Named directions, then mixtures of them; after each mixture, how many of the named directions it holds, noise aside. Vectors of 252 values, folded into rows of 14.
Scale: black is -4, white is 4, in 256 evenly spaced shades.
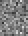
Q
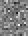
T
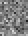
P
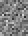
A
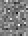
one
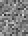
one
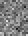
three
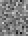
one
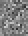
three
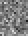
one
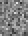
three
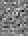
three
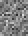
one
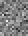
two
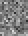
one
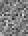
one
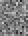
one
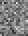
one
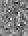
two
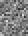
one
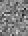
two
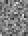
three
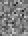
two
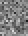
one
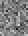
three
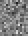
two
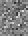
two
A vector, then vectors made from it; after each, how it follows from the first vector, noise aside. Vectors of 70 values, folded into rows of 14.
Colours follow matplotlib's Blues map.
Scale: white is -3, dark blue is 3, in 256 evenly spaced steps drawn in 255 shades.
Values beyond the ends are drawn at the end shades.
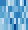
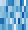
negated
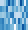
negated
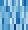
sign-scrambled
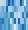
negated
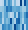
sign-scrambled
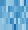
shrunk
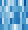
sign-scrambled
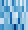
sign-scrambled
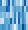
sign-scrambled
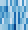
sign-scrambled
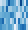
negated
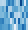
negated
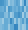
shrunk
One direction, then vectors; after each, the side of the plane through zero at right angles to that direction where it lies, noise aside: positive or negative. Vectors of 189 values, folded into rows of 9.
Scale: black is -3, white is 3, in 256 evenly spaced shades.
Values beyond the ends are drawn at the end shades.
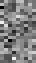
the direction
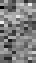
positive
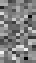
positive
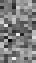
positive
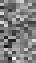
positive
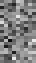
positive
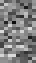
negative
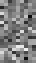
positive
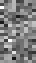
negative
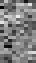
positive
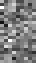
negative
